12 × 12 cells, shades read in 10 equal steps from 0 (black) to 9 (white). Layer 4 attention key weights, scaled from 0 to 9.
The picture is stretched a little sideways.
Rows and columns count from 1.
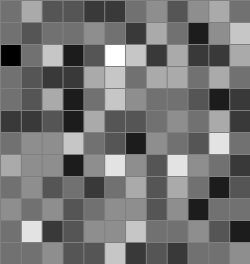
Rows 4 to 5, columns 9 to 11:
6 4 6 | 4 3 1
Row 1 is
4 6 3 3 2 2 4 5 3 5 6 4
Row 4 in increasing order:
2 2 3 4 4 4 4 6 6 6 6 7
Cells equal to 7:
8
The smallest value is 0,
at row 3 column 1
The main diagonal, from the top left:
4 3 7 2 4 3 1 3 6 1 3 5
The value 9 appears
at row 3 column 6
